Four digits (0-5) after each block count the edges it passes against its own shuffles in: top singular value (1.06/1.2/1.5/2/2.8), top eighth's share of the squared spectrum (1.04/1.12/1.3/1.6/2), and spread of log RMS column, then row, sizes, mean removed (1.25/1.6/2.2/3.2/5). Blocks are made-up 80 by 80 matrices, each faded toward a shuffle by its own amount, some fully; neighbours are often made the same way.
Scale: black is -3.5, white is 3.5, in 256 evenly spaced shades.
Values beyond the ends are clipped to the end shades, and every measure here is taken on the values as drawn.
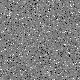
0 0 0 0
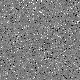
0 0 0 0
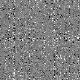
2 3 3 2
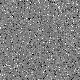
0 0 0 0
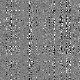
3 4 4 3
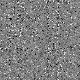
1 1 2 1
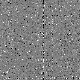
3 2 2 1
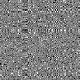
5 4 2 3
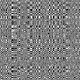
5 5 4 4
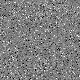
2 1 0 0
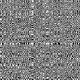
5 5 3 3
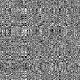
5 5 3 3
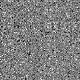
3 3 1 1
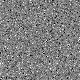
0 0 0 0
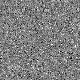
2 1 0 0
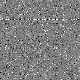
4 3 1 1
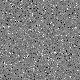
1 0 0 0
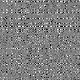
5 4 2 3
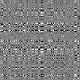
5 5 3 4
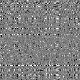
4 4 2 3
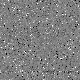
1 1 0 0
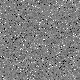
1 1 0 0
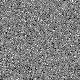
1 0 0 0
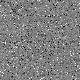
0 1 0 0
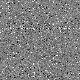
2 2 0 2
